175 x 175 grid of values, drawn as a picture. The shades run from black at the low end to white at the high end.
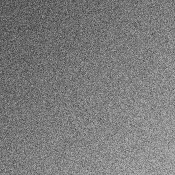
The field climbs toward the bottom right. The ninth with the lowest average is the top left. No single row or column stands out from its neighbours. The grain is fine, like static. No regular stripes run through it. Neither half mirrors the other. Overall the values sit about 50% of the way up the scale. The bottom right is the ninth with the highest average.
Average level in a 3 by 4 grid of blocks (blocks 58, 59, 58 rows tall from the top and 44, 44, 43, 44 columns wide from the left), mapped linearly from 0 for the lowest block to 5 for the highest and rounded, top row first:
0 1 2 3
1 2 3 4
2 3 4 5
